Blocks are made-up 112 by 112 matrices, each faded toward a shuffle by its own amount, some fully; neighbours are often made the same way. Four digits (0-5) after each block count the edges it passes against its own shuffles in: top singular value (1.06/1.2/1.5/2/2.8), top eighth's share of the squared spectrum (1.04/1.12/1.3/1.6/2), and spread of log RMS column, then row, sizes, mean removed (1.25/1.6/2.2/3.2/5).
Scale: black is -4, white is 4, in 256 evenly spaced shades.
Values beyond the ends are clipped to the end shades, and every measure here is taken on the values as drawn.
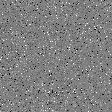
2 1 0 0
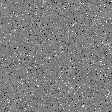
1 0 0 0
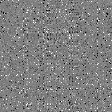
4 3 2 1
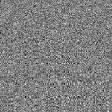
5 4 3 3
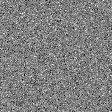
0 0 0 0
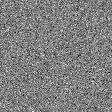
1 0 0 0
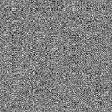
4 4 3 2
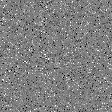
3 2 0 1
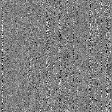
2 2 4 0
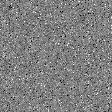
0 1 1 0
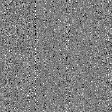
2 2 3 0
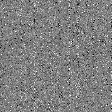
1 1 2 0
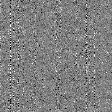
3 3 3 0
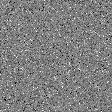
0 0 0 0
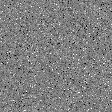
0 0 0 0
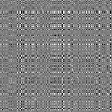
5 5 4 4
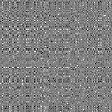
5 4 3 3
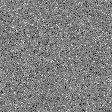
0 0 0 0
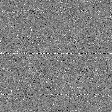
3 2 0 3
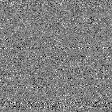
1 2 0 3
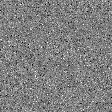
0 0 0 1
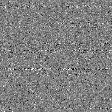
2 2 0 3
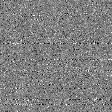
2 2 0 3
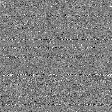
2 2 0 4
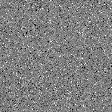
3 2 0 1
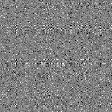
4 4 2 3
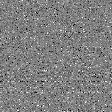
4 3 1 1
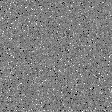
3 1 0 0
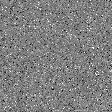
2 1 0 0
